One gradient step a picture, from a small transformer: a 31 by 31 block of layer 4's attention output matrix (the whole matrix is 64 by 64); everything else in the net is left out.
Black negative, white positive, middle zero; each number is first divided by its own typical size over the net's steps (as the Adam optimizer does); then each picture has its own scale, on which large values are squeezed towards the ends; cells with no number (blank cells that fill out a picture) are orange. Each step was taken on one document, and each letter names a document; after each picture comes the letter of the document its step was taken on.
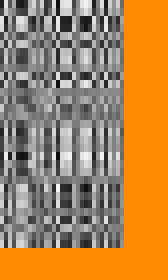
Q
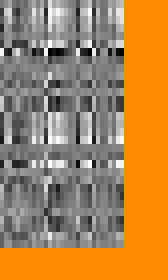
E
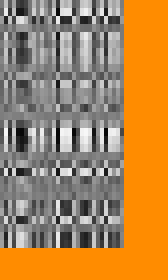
Q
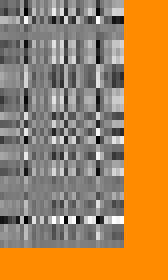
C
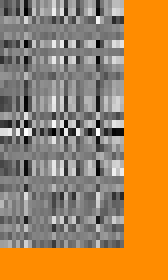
C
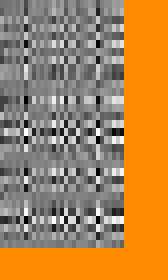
C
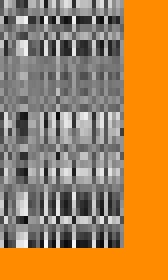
Q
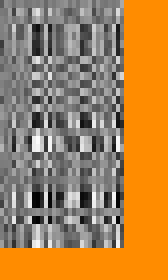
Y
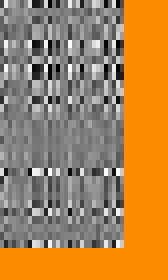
Y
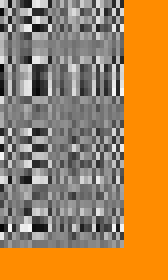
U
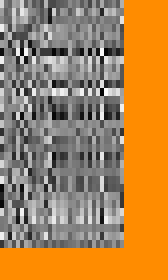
E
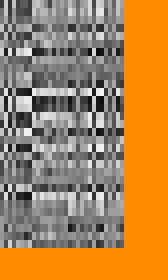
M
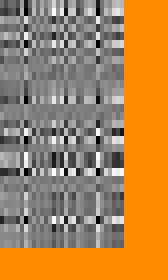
C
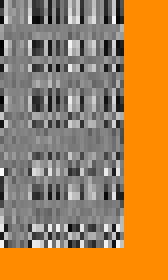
Y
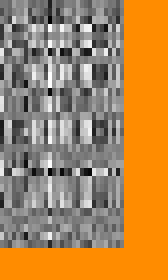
E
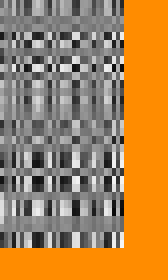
U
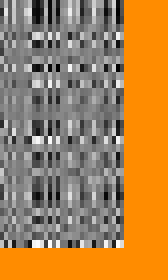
Y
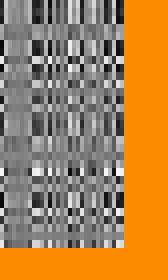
Y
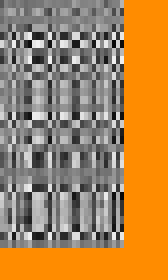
U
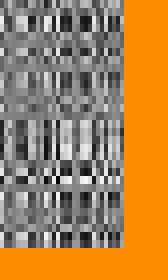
Q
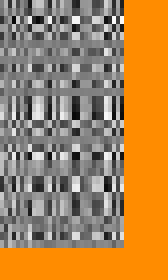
U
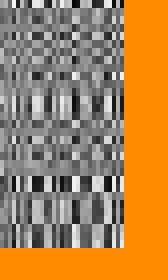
U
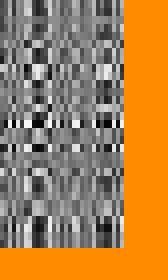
U
